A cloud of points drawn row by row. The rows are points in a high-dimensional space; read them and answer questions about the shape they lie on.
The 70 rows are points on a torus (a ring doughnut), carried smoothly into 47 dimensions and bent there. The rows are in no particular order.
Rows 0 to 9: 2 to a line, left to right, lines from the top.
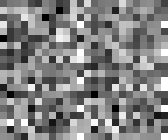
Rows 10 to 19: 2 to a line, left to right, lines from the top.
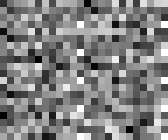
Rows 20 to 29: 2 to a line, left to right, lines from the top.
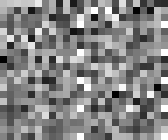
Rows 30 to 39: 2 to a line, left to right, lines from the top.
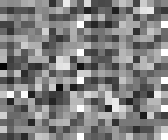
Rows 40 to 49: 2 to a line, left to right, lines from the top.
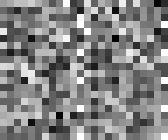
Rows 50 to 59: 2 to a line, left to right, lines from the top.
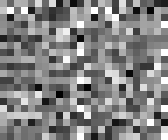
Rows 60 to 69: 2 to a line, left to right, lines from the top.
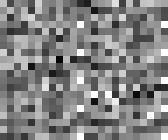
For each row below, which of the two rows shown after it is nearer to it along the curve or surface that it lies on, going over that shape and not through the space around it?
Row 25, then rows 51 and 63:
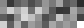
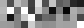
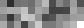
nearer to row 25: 63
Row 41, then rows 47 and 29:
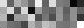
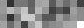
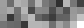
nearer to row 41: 47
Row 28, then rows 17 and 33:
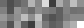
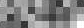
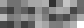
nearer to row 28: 33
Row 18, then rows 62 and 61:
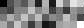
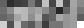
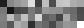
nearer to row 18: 61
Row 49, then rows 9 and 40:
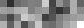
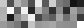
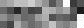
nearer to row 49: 9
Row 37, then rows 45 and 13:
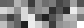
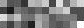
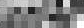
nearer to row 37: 13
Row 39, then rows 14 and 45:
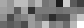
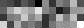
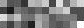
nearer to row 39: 45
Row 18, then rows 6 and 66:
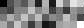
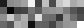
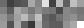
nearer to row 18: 6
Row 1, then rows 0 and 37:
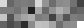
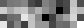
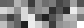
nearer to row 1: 37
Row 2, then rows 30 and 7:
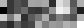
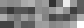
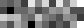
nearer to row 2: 7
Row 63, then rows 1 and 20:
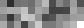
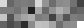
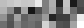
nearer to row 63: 1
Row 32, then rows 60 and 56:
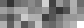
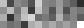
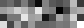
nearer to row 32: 60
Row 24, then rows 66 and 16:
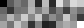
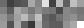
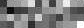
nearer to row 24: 16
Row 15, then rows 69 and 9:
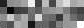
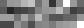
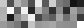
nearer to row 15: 69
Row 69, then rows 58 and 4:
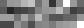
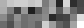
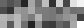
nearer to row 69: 58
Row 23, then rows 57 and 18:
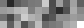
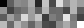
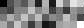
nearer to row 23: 57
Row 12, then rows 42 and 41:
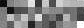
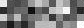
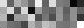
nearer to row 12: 42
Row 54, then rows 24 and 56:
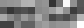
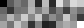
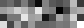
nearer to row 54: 24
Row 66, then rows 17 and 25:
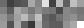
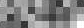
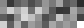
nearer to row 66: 25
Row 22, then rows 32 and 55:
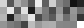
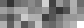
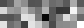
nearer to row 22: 32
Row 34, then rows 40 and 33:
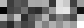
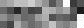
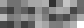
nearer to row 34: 40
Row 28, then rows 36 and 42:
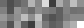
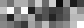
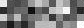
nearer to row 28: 42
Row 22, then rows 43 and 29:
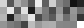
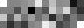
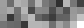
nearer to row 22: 43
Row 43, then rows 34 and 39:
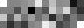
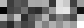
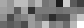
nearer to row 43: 34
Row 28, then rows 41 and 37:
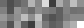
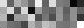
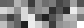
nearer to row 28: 37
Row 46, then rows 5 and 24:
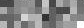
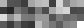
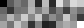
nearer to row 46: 24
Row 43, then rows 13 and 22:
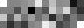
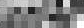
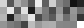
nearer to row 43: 22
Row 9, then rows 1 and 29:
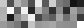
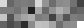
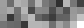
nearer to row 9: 1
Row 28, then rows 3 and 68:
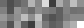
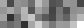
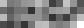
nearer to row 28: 68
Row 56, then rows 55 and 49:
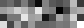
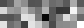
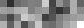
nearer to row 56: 55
